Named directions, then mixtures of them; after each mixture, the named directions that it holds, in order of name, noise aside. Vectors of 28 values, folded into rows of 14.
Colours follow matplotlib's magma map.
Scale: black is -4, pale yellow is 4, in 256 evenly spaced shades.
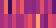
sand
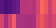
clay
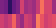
clay, sand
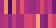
sand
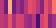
sand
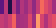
clay, sand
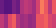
clay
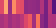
clay, sand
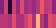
clay, sand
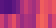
clay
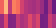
clay, sand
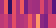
sand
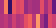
sand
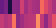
clay, sand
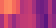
clay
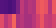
clay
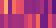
clay, sand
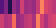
clay, sand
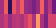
sand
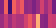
sand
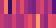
sand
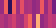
sand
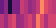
clay, sand
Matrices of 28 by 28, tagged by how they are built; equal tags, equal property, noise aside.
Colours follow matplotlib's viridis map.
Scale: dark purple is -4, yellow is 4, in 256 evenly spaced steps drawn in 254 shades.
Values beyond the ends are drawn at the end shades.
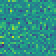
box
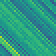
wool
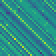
wool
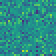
box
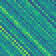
wool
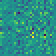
box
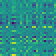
box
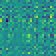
box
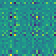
box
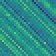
wool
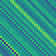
wool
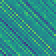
wool
